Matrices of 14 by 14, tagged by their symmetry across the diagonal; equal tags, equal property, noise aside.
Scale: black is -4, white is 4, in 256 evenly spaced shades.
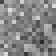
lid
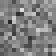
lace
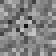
lid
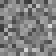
lid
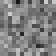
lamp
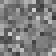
lid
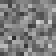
lamp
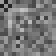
lid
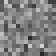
lamp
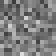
lamp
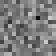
lamp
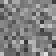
lace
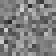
lace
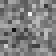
lace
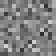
lace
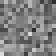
lace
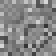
lid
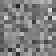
lace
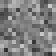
lace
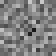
lid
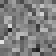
lamp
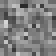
lace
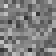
lamp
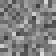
lid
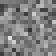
lamp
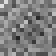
lid
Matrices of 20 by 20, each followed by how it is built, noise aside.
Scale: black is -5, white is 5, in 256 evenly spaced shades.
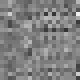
low rank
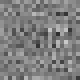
low rank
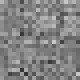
low rank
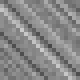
Toeplitz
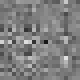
low rank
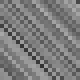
Toeplitz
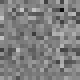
low rank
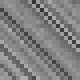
Toeplitz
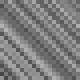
Toeplitz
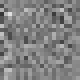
low rank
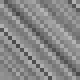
Toeplitz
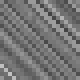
Toeplitz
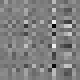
low rank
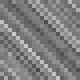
Toeplitz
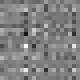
low rank
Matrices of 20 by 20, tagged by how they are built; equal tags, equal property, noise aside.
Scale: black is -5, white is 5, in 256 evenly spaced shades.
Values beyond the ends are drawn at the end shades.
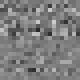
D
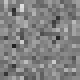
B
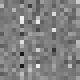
B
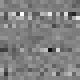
D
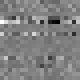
D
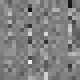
B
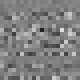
D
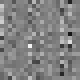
B
